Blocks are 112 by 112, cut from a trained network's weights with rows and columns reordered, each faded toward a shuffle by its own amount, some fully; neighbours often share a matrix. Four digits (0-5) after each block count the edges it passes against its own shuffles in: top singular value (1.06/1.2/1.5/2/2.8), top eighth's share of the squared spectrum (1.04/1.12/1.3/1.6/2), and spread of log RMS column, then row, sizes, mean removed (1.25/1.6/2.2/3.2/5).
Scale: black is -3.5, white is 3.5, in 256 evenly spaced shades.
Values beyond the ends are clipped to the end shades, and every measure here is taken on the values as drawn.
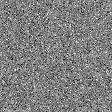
0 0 0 0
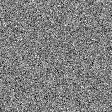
1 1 0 0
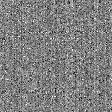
3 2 0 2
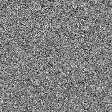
2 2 1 1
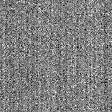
3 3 0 2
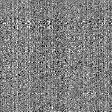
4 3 0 3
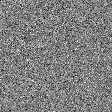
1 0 0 0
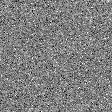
0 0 0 0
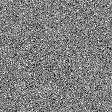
0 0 0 0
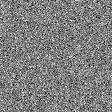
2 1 0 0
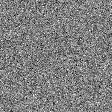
0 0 0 0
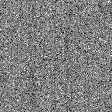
1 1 0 0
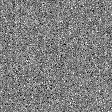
0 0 0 0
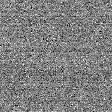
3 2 1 0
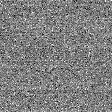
2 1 1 0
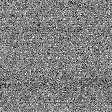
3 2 1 0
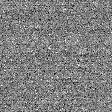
2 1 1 0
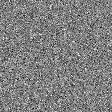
1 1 0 0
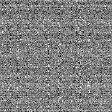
3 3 3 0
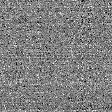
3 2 2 0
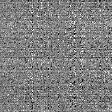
4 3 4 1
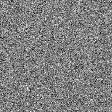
2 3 1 1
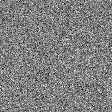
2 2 0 1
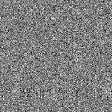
3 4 1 2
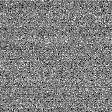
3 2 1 0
